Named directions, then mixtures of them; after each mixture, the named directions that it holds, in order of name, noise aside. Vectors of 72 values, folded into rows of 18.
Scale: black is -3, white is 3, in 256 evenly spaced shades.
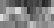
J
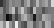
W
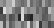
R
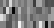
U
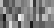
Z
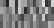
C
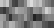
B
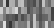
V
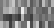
R, V, W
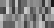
C, U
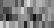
B, W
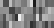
U, Z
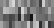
R, V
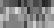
J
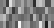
C, U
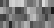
B, J, V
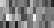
W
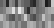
C, J, W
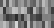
B, V, W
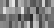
C, R, V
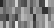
B, C, W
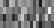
R, V, Z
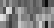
J, U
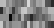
B, R, U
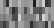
C, U, Z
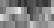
J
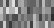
V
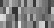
U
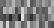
R, W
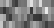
B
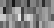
J, R
